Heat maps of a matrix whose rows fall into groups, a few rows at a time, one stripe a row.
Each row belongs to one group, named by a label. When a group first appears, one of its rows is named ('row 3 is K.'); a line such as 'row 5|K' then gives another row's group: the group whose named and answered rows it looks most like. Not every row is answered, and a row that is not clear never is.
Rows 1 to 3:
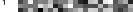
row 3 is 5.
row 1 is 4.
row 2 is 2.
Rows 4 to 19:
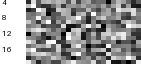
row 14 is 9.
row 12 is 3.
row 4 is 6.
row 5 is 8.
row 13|3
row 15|2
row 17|2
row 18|4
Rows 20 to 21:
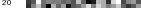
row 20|4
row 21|5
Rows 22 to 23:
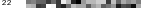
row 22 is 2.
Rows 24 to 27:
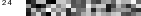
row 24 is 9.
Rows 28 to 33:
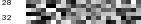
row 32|8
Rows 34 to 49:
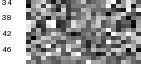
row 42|4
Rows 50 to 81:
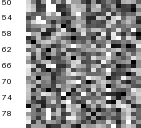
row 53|2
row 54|4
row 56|2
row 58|8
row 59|4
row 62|5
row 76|3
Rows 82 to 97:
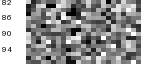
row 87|2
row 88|8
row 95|3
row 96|5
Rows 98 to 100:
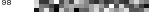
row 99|8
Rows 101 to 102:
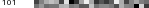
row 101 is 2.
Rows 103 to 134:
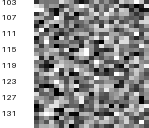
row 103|4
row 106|5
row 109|5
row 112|5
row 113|4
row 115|2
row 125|5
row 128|6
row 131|2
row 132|5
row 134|2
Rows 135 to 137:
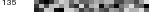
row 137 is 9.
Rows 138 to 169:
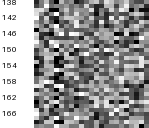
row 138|5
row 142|8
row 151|2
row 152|9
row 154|9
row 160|5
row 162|5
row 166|8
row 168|9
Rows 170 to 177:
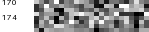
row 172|9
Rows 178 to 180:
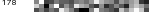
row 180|4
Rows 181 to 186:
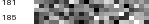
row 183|8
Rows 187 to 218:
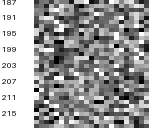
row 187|3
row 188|4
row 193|4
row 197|9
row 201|3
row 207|6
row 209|6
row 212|4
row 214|3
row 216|5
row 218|3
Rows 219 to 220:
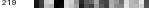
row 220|9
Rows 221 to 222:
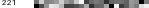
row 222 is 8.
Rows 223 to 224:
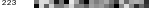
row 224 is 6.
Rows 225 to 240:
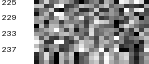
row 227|9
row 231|6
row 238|5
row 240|5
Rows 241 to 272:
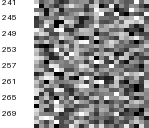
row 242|8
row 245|4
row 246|9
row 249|8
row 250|4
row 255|8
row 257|3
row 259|9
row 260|2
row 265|5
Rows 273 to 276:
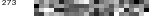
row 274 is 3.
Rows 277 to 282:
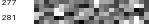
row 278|4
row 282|4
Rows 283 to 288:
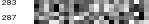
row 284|5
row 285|5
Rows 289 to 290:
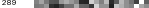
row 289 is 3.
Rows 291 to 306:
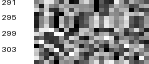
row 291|2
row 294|9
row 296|5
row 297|5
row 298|2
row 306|5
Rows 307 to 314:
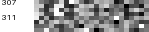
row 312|6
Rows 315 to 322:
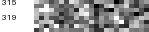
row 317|2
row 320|2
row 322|4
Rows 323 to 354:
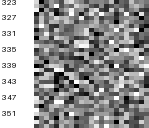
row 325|8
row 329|8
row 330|3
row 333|3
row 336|3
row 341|9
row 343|3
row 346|4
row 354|5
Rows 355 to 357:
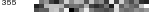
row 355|8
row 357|2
